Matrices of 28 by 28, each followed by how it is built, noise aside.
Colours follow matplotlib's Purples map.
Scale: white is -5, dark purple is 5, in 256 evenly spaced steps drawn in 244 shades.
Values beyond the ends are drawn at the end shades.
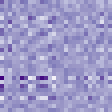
low rank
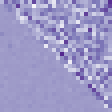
upper triangular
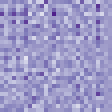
low rank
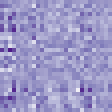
low rank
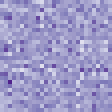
low rank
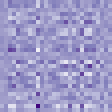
low rank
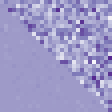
upper triangular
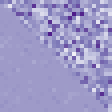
upper triangular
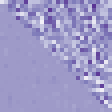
upper triangular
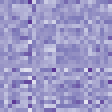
low rank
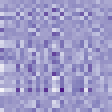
low rank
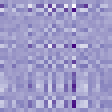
low rank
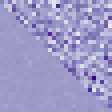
upper triangular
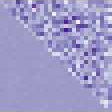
upper triangular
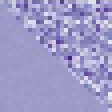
upper triangular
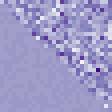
upper triangular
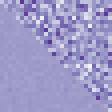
upper triangular
